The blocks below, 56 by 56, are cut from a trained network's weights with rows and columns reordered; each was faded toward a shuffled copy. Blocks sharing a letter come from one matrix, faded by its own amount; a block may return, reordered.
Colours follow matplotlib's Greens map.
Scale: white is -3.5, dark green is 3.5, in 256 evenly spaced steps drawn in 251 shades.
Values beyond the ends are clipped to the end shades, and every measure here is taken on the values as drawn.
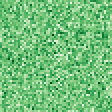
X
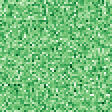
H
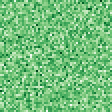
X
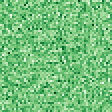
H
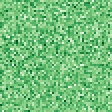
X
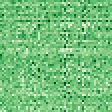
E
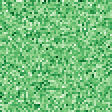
H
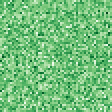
X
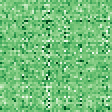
E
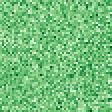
H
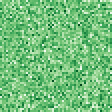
H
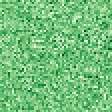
H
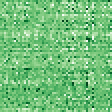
E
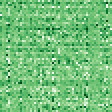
E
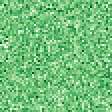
H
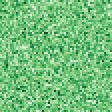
H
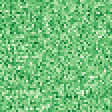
X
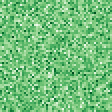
H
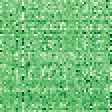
E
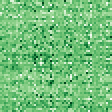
E
